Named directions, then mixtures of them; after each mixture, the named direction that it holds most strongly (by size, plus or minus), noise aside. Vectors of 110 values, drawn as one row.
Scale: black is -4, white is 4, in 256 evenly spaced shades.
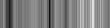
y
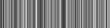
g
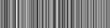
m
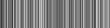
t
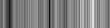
y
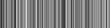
g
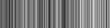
y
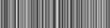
m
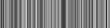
g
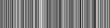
t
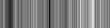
y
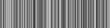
g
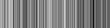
y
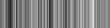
y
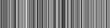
m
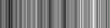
y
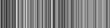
m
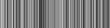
t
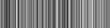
m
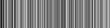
t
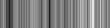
y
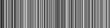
t
